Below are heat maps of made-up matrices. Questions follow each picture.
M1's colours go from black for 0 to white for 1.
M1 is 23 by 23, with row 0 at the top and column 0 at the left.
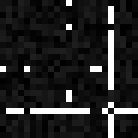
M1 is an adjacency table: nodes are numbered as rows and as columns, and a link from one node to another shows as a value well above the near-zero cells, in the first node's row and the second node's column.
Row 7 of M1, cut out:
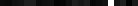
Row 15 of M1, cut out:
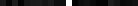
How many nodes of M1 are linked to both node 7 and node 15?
0
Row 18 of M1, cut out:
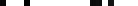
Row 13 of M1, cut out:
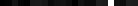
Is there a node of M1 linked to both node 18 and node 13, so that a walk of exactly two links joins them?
no
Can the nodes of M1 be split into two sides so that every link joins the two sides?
yes
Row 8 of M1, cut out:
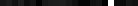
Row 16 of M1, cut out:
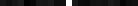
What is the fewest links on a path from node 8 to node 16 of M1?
3
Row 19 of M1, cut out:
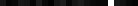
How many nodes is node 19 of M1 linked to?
1
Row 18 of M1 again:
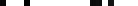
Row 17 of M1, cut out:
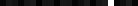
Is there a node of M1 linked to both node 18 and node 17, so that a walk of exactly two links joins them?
no
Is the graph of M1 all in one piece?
yes
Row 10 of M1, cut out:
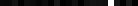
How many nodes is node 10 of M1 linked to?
1
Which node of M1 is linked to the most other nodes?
node 18
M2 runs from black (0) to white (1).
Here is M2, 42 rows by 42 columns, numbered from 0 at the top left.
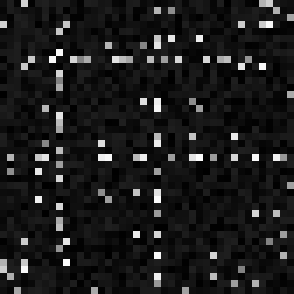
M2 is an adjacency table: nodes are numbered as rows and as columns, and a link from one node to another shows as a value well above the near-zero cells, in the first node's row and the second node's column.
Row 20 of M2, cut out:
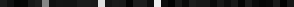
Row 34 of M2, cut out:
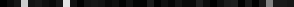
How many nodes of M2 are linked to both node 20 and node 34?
0
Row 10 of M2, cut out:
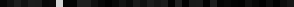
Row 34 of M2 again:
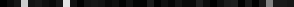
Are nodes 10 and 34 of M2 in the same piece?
no
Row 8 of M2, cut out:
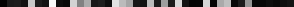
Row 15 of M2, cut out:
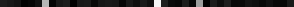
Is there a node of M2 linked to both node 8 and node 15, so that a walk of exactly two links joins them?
no
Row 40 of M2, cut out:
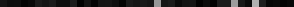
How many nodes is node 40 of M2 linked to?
3
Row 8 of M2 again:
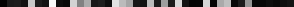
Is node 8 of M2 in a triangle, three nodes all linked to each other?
no
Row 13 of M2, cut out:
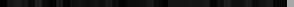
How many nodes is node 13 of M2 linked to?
1
